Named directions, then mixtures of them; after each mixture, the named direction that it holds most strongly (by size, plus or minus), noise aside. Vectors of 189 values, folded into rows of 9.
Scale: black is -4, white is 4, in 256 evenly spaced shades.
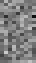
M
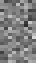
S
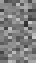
S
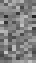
M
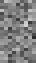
S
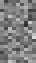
S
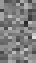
S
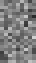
S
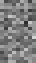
S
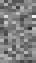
M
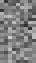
S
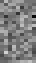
M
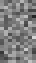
S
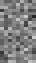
S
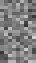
S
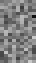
M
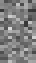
S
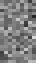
S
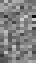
M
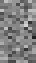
S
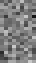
M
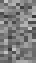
M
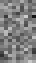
M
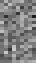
M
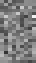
M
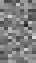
S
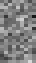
M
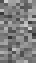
S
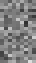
S
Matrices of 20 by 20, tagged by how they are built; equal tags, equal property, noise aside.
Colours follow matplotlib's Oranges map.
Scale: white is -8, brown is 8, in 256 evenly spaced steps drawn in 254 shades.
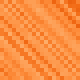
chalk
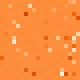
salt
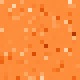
salt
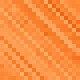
chalk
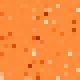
salt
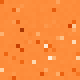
salt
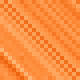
chalk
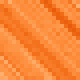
chalk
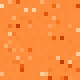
salt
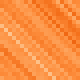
chalk
